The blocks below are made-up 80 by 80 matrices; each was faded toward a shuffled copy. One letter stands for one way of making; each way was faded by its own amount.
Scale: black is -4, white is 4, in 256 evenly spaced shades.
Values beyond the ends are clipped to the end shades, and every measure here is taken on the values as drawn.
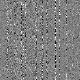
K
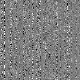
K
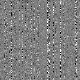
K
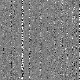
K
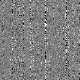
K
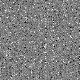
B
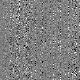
K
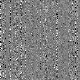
K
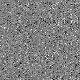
B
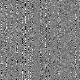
K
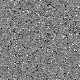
B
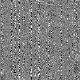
K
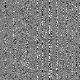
K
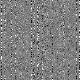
K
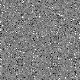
B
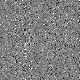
B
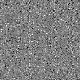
B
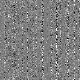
K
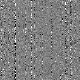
K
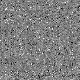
B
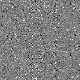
B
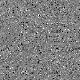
B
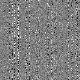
K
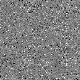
B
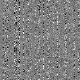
K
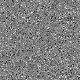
B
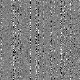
K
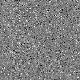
B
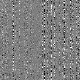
K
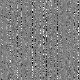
K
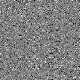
B
